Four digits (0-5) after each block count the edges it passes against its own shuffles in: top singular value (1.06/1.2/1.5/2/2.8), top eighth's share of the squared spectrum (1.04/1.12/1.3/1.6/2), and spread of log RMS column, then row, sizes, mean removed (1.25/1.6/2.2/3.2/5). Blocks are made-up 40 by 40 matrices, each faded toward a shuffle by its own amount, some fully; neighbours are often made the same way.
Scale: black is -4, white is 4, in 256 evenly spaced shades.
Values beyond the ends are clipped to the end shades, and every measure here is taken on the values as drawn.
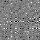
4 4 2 2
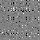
3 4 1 2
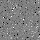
1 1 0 0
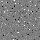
0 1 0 0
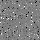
0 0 0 0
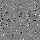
3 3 1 1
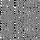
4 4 2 2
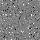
2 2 0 1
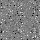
2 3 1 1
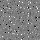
2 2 0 0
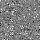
2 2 1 0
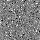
0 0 0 0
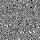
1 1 0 1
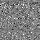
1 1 0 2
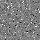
0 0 0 0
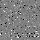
1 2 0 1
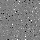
1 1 0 0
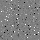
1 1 0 0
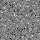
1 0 0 0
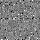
2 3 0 1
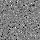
2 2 0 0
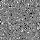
2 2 0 1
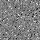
0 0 0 0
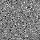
1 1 0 0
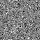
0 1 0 0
